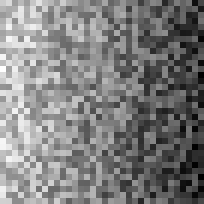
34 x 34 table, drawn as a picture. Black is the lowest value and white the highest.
No row or column stands out. The field climbs toward the left. There are no regular stripes.
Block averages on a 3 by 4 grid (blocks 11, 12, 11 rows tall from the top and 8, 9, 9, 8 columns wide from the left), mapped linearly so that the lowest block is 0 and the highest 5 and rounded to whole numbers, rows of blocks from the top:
5320
5320
5310
